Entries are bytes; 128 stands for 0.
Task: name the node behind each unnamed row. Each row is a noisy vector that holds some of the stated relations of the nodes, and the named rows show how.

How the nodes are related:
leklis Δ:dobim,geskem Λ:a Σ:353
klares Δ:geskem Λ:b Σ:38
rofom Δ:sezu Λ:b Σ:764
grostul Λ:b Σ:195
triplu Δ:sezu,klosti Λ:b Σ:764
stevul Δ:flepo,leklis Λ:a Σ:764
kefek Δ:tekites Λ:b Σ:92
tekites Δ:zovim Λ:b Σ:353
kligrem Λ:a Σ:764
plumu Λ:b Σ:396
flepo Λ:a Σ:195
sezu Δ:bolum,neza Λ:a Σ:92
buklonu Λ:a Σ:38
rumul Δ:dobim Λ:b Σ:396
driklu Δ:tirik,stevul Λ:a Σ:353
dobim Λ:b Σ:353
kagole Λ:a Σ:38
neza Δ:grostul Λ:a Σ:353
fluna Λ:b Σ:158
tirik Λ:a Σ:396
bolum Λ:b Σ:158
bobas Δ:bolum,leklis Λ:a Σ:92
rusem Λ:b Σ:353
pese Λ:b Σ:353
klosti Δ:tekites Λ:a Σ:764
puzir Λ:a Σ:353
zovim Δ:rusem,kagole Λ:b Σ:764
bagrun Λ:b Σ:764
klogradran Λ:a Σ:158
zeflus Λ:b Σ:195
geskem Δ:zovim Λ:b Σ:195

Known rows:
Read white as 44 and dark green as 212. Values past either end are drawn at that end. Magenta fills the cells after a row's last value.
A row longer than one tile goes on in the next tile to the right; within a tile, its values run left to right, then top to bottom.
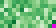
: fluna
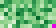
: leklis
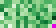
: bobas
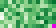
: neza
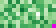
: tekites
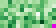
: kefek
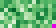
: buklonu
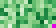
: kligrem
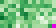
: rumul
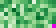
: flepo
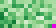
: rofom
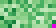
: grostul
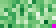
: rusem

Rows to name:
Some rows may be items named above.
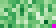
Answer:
rusem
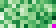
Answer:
sezu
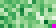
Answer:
dobim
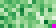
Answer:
dobim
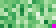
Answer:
pese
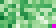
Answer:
plumu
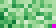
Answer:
rofom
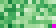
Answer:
klares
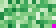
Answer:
geskem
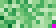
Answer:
zeflus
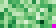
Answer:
zovim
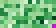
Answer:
klosti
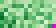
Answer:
triplu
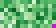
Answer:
buklonu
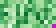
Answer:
stevul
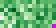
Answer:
kagole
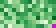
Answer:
tirik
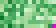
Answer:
klares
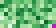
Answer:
leklis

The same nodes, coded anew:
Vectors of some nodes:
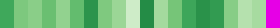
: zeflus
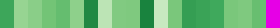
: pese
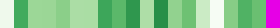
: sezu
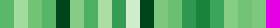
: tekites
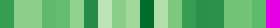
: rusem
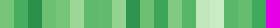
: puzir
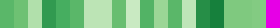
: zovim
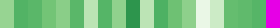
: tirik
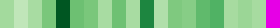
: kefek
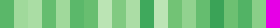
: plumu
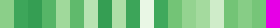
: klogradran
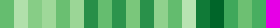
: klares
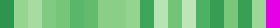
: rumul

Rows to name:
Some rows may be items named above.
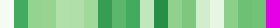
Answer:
sezu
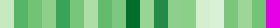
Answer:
bobas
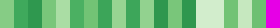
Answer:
flepo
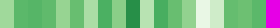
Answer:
tirik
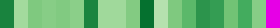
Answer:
dobim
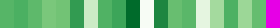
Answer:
stevul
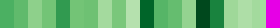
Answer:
geskem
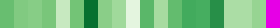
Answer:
grostul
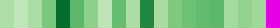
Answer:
kefek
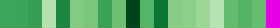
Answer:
leklis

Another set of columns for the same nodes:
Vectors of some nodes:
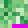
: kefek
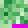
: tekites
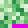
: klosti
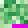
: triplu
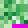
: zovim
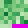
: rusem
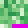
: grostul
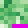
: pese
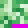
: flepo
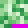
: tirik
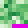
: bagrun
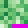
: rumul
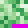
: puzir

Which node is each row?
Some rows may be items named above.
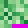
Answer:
klares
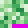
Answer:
klosti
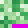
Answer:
neza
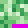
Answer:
bobas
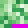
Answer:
tirik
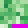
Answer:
plumu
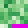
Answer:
zeflus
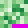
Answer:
stevul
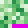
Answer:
klosti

